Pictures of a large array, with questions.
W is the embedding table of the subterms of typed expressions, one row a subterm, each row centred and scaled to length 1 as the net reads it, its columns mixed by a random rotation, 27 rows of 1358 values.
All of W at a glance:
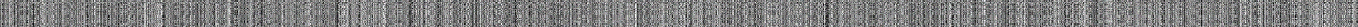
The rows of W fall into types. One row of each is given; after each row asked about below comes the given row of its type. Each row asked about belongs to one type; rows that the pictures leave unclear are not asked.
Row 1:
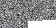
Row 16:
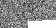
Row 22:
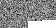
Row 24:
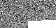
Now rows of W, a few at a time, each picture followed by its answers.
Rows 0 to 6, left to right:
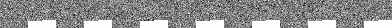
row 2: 22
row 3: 16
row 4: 24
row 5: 16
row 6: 1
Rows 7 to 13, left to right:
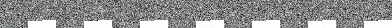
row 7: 1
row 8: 22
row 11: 24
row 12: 1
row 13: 22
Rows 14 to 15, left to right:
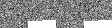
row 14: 1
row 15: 16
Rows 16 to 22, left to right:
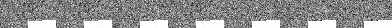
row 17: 16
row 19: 16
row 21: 22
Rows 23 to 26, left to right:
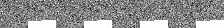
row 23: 24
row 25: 1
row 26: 16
